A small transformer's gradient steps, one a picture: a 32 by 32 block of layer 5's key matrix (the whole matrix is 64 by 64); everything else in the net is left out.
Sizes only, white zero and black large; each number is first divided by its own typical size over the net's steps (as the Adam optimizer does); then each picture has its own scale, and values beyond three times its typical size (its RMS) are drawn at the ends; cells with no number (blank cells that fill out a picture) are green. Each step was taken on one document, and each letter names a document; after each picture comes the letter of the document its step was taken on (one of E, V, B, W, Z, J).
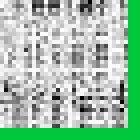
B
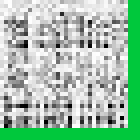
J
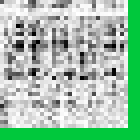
J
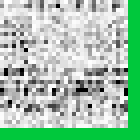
J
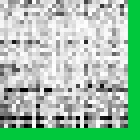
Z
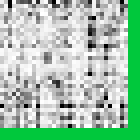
J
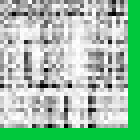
Z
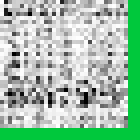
Z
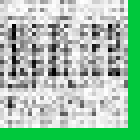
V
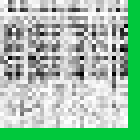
V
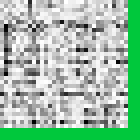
V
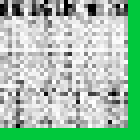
Z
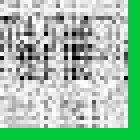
B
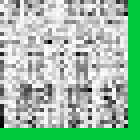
Z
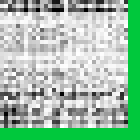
V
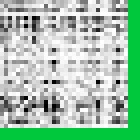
V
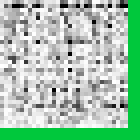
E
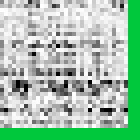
J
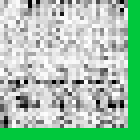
J
